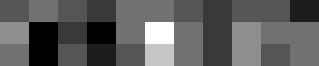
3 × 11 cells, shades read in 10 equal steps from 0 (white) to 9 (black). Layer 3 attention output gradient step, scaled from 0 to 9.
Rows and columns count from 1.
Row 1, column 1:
6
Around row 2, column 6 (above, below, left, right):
5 2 5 5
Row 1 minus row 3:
1 -4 0 -1 -1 3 1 0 2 0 3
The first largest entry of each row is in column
11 2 2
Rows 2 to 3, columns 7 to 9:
5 7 4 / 5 7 4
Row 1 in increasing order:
5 5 5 6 6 6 6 6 7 7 8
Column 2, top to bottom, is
5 9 9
